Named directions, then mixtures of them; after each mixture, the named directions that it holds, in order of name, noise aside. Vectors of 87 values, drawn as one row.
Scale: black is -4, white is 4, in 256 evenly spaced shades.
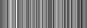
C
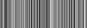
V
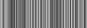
C, V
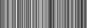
C, V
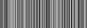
C, V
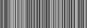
C, V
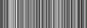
C, V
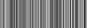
C, V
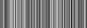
C, V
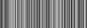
C, V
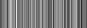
C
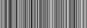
C, V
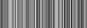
C, V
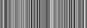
V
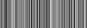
V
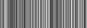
C, V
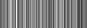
C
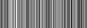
C, V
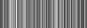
C, V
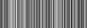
C, V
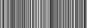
V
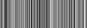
V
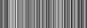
C, V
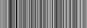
C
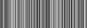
C, V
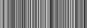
V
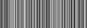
C, V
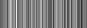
C
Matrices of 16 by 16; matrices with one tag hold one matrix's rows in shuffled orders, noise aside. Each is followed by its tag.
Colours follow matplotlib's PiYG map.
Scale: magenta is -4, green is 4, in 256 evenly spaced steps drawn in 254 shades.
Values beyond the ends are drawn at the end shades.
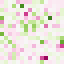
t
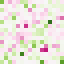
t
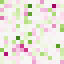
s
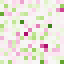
t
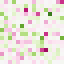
t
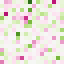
s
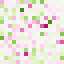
t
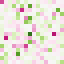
s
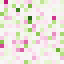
s
